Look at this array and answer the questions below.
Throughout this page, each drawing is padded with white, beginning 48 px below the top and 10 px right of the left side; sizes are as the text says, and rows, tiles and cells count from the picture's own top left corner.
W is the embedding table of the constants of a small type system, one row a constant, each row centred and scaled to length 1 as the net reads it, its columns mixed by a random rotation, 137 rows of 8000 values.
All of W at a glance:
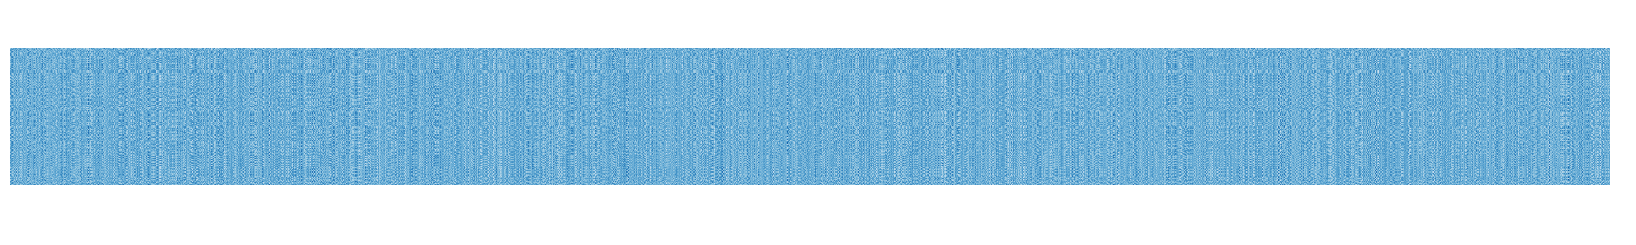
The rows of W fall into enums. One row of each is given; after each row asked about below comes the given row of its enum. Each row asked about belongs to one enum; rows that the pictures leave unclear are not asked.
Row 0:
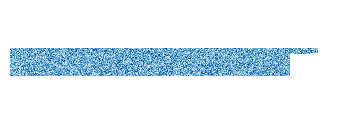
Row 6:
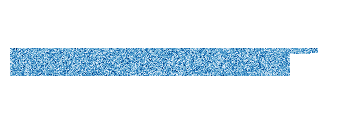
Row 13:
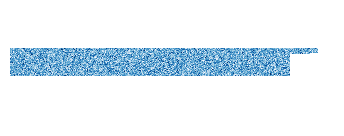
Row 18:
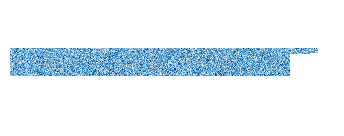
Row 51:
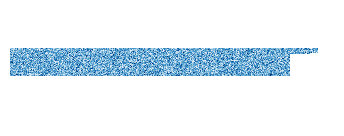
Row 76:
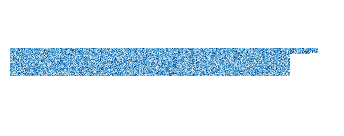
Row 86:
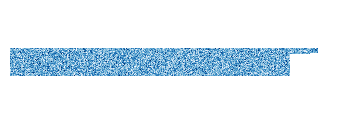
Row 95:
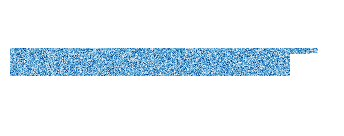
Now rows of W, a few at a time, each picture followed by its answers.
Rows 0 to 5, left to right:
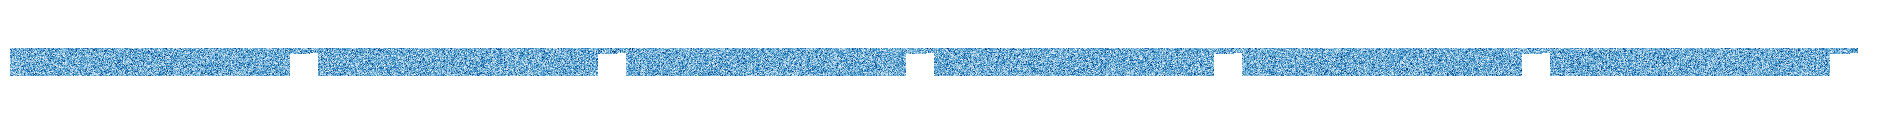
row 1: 76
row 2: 6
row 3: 13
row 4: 18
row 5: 86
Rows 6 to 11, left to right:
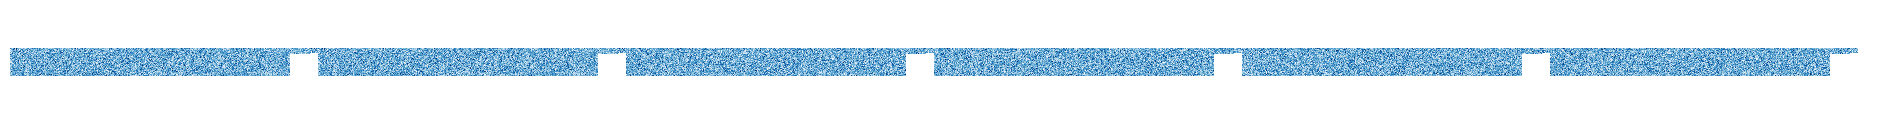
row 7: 6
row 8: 13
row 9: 95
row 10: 0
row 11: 13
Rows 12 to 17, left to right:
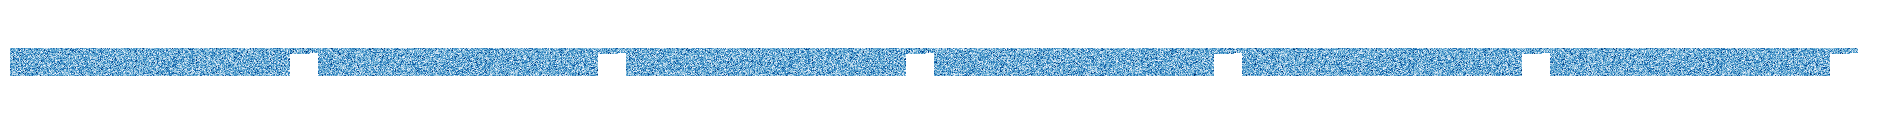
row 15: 51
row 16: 13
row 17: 13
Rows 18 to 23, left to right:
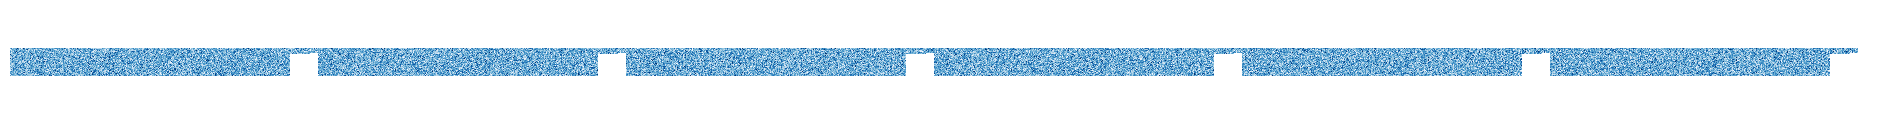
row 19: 13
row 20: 86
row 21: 13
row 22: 76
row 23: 76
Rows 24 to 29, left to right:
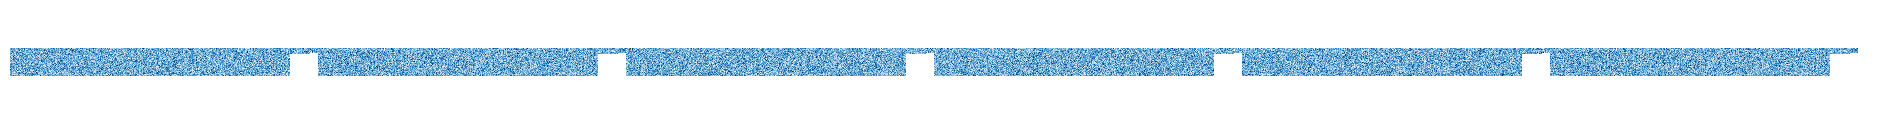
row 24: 76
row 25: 86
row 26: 6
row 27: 18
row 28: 51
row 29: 86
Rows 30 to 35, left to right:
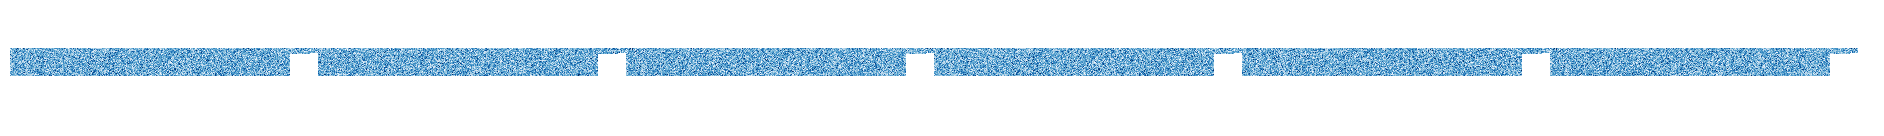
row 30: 18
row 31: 51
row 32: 6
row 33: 18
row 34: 95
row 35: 6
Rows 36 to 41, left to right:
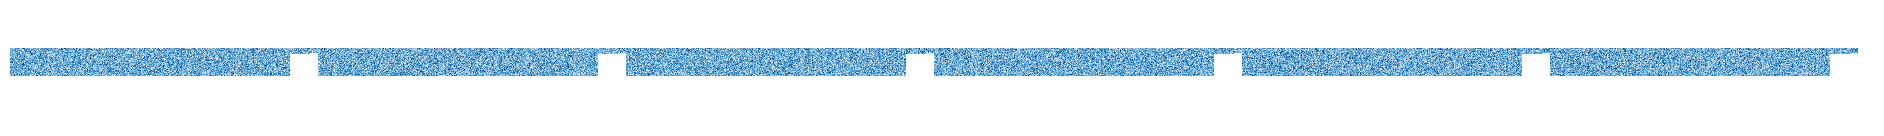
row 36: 13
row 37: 6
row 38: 76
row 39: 95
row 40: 86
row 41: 86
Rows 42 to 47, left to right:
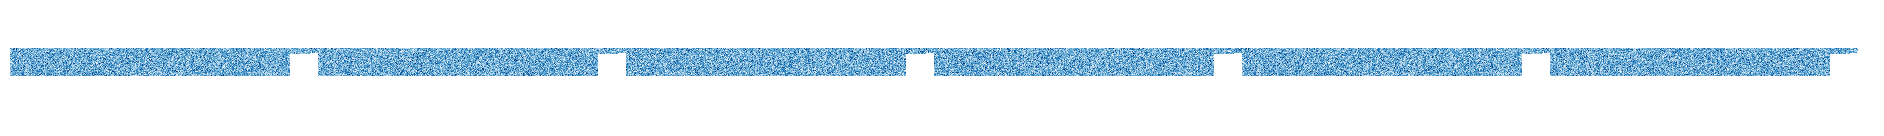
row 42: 6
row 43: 18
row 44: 76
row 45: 86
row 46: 6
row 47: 95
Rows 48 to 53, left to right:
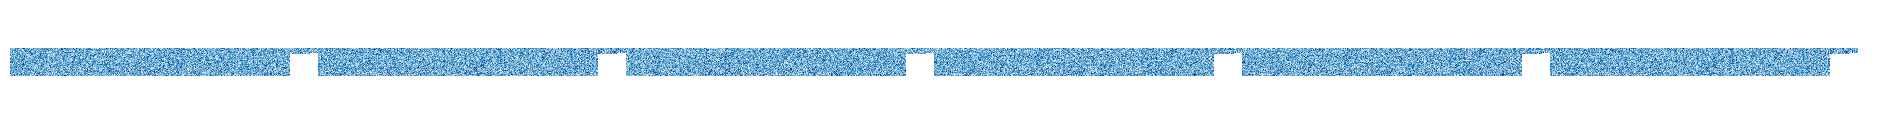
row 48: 13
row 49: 76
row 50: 18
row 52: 51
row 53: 76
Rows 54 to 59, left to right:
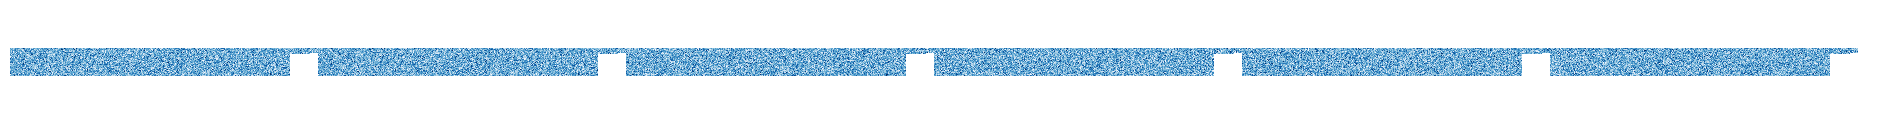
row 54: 13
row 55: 13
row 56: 51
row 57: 76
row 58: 86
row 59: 0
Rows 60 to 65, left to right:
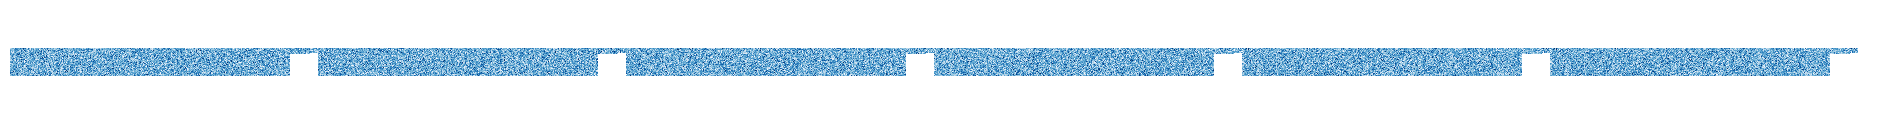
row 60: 95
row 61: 76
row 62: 13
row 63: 18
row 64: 6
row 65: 6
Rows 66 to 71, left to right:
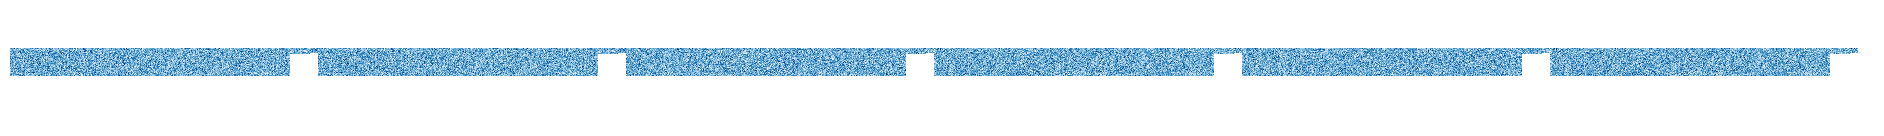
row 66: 86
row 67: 86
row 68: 13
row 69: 6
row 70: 95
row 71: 6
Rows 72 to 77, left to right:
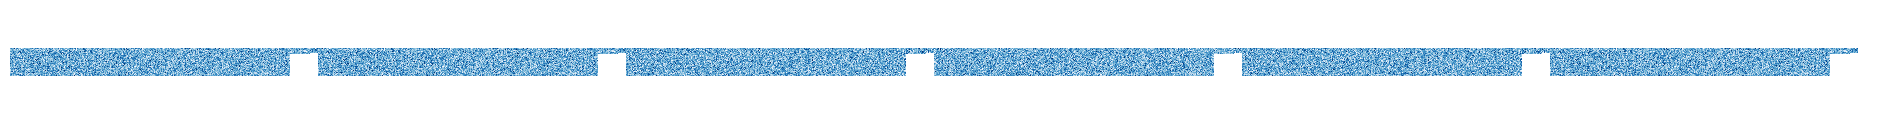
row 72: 86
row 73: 86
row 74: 76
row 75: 6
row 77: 86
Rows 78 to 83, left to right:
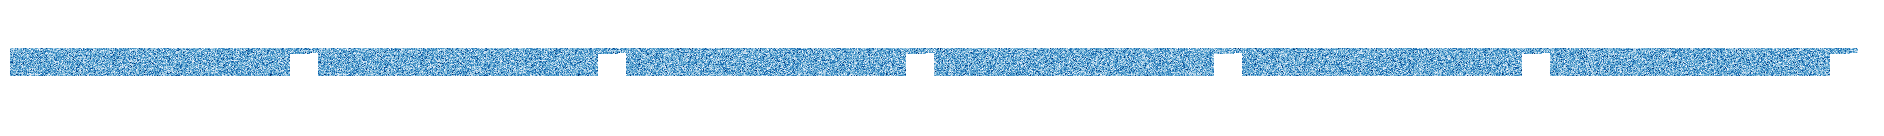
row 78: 51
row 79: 51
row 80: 13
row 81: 6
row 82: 13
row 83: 95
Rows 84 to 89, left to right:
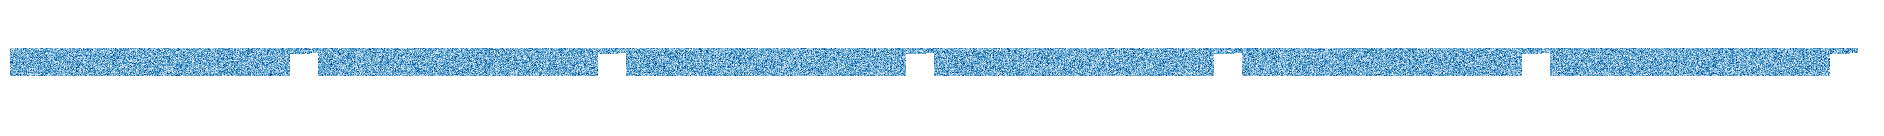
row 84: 51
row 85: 13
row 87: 86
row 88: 95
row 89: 76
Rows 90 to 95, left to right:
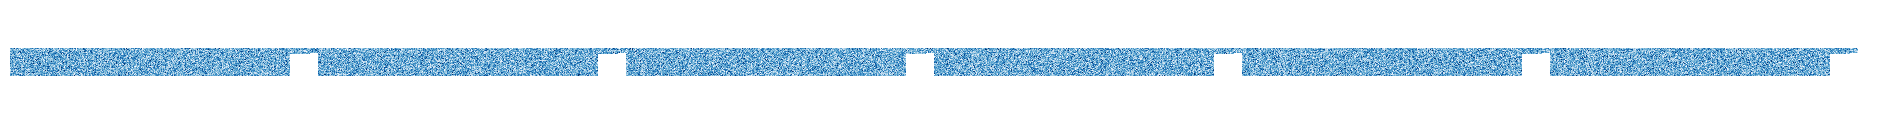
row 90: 86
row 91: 51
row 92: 6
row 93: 13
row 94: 95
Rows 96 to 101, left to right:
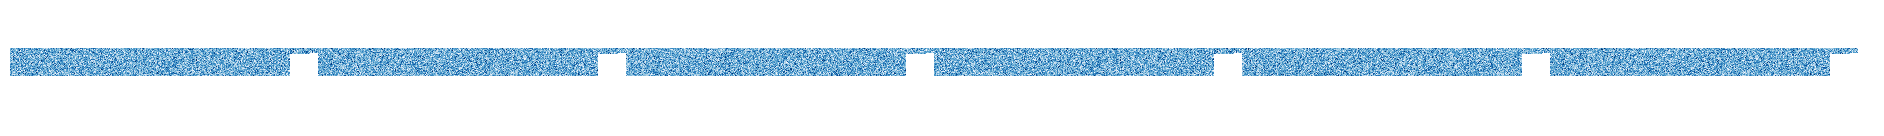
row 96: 76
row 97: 13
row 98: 18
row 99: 76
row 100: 6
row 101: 13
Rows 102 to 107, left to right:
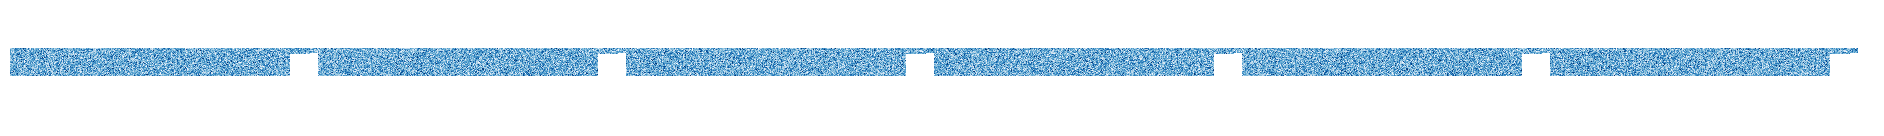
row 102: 95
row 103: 18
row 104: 86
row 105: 13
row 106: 18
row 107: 86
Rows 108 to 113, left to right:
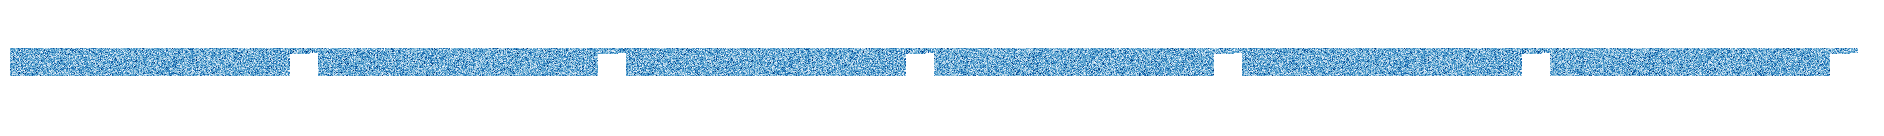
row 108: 76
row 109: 86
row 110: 76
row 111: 18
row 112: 76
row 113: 18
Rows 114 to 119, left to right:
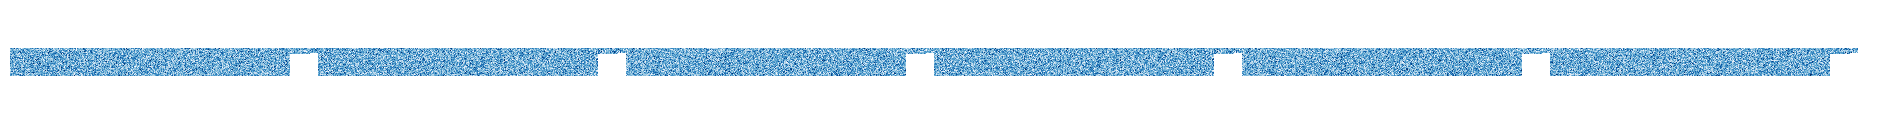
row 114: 86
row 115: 76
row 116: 18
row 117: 76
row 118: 18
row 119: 51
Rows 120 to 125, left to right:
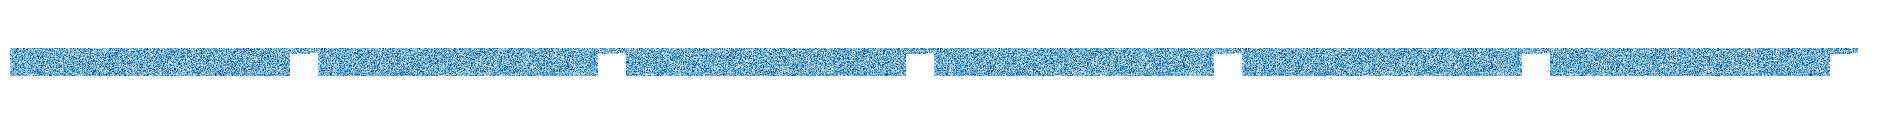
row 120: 18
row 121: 6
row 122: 51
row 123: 6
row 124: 6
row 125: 51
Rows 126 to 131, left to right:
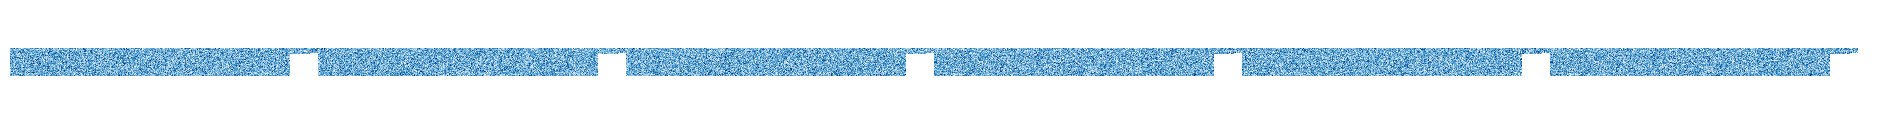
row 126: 86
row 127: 6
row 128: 18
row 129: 51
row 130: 76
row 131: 51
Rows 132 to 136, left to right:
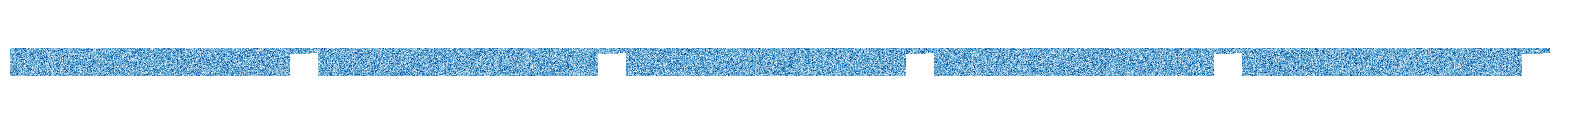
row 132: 95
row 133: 6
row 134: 76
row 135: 13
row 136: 86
